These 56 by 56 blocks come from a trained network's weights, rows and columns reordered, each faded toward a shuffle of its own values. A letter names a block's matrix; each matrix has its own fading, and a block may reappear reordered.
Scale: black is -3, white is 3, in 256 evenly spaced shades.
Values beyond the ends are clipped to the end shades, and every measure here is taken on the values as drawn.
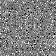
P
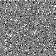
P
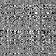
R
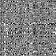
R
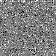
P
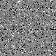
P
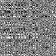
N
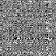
N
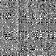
R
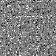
P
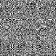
N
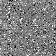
P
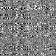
R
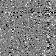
P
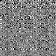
R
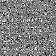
P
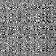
R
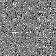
P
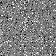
P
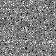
P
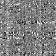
R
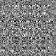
N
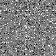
P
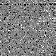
P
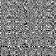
N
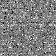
P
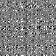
R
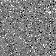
P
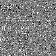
P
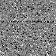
P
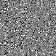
P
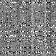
R
